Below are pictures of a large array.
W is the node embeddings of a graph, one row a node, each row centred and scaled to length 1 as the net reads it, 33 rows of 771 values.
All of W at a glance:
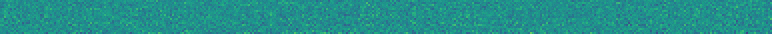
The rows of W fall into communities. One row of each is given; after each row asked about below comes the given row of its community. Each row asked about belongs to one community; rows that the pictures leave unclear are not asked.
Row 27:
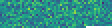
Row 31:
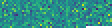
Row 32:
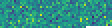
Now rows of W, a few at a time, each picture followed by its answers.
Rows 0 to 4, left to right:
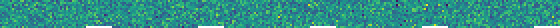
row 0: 27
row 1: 32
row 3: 31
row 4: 32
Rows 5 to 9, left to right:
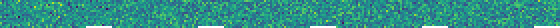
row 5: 31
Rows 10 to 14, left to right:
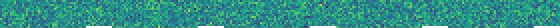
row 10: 27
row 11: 31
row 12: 27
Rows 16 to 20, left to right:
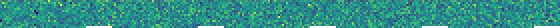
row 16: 31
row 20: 27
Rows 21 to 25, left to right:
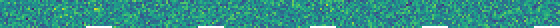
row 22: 27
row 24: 31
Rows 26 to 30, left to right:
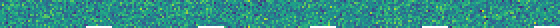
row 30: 31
